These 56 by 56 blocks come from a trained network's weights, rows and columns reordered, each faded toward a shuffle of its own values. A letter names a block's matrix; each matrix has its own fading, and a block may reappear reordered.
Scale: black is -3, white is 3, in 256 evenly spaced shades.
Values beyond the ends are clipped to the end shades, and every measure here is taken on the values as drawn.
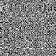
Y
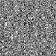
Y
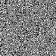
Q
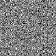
Y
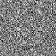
Y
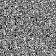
Q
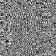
Y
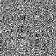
Y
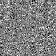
Q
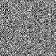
Y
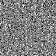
Q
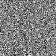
Q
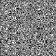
Y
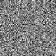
Y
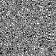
Q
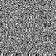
Y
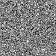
Q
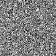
Q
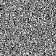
Q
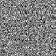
Y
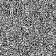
Y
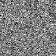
Y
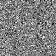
Q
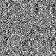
Y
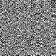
Y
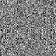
Y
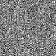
Y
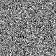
Q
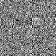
Y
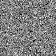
Q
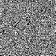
Y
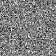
Q
